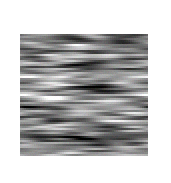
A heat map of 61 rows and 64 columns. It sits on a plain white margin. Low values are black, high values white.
The grain runs across in streaks. The histogram is bell-shaped. There is no overall slope.
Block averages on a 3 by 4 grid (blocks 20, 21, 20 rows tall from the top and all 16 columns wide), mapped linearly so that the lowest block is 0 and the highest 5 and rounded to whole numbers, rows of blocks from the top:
2210
5525
2102
